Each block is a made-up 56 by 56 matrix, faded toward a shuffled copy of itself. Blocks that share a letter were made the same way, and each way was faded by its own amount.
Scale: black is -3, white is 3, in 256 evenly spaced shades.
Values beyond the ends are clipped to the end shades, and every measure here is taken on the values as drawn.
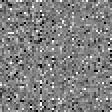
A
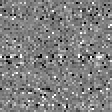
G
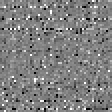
G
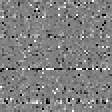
G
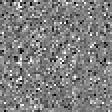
A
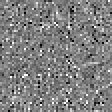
A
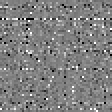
G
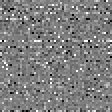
G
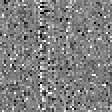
A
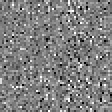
A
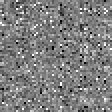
A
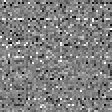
G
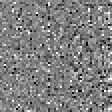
A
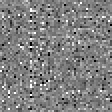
A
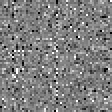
A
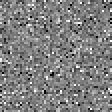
A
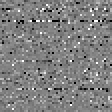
G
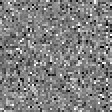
A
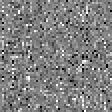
A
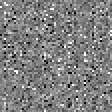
A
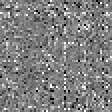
A
